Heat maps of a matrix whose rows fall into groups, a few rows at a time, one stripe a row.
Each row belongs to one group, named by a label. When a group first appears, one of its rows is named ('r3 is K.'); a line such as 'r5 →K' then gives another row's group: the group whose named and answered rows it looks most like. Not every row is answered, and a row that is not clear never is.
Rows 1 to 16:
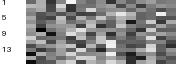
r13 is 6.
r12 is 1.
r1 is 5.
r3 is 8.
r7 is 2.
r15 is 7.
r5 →8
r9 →5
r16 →1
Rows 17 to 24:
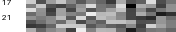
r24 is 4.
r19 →8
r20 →1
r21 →4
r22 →2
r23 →6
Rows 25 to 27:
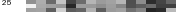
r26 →8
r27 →8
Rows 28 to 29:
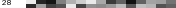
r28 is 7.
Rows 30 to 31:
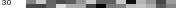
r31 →6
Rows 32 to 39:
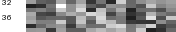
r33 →6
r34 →4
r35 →7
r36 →7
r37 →4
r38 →1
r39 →8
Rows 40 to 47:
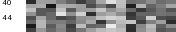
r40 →1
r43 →4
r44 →1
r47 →1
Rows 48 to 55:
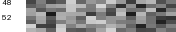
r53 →1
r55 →8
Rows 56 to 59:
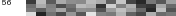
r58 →2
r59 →7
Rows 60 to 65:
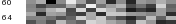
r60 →5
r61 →2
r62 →4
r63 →2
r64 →7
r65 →1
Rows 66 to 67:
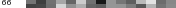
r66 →6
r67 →6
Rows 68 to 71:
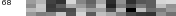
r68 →5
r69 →5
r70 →5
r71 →4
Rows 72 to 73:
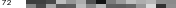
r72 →6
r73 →7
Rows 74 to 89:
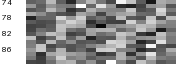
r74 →2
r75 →4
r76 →2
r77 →2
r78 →6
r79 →6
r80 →6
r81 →1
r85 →1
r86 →8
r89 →1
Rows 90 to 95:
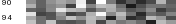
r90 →4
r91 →4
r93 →8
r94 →7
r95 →2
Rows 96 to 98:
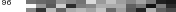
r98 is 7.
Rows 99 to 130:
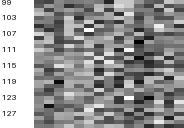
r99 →2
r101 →2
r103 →8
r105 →1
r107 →8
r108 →5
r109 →5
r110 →4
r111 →5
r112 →4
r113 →7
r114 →4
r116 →6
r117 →4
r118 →7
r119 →5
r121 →2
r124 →7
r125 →7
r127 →4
